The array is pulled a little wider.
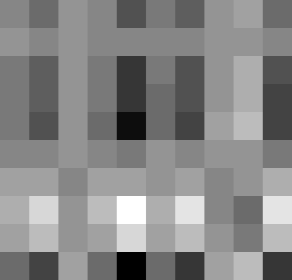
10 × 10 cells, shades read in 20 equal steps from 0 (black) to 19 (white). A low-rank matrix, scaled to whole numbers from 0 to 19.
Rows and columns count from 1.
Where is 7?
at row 1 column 7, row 3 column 2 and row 4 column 2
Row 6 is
10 10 11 10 9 11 10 11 11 9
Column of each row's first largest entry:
9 1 9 9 9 3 10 5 5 9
